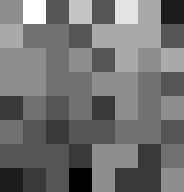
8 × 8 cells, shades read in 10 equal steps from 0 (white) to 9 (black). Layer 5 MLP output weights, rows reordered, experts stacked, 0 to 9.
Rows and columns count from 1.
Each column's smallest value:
3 0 5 2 3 1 3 3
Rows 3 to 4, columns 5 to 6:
6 3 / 4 4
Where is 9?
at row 8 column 4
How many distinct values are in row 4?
3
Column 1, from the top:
4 3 4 4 7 5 6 8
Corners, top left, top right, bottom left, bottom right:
4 8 8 4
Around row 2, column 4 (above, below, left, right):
2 4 5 3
